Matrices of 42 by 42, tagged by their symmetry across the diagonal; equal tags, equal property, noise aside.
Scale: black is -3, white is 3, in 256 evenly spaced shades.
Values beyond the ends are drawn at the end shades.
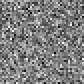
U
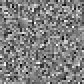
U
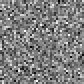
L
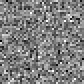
L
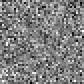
U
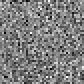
L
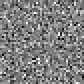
U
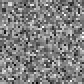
U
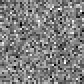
L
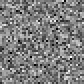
L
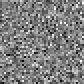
U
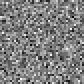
L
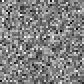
L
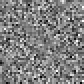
U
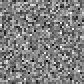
U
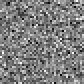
L
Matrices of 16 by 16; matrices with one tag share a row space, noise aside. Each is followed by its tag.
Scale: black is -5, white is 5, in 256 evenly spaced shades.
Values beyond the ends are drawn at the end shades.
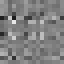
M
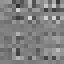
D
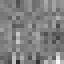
D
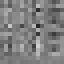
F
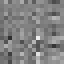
F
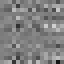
D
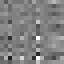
F
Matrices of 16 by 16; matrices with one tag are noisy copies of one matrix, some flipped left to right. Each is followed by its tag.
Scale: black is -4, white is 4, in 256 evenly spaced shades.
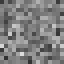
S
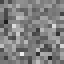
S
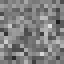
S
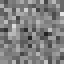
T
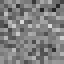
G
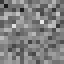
G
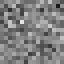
G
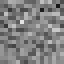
G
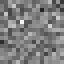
G
